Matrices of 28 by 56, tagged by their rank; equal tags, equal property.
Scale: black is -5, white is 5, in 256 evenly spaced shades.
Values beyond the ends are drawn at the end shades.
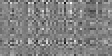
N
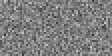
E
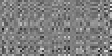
N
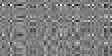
N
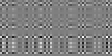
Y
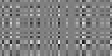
Y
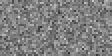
E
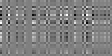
Y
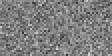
E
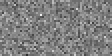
E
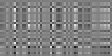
Y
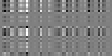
Y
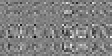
N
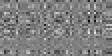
N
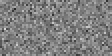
E
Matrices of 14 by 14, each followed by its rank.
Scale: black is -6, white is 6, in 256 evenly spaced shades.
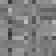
three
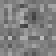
three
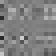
two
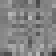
three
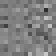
three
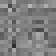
three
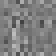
three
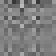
two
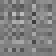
two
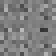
three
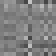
two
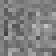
three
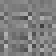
two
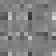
two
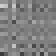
two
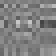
two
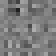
three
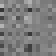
two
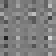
two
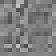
three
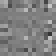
three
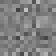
three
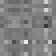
two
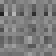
two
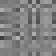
two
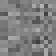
three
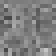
three
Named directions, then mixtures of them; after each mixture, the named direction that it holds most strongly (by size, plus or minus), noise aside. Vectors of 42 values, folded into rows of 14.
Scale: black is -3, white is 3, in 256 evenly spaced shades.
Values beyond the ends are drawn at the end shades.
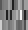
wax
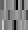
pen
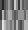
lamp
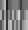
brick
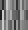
brick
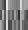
brick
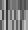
brick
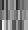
lamp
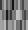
wax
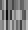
brick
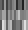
brick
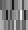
wax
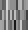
brick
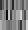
wax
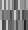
lamp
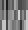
brick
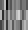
brick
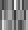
lamp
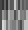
lamp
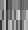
brick
